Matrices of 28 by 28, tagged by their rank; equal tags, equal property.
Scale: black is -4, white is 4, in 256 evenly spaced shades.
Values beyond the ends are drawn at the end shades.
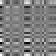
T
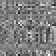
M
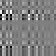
T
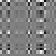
T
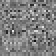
M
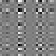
T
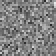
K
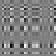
T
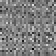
M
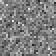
K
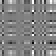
T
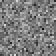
K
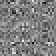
M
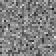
K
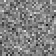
K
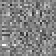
M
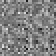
M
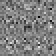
M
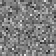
K
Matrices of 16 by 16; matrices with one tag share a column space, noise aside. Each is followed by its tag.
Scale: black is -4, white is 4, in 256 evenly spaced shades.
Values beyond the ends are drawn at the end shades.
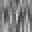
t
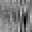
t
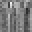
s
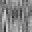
t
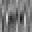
t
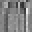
s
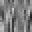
t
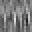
t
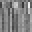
s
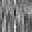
t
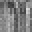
s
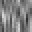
t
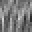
t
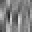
t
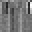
s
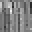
s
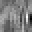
t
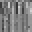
s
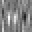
t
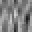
t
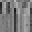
s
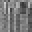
s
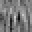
t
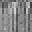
s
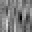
t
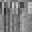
s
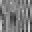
t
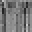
s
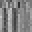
s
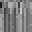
s
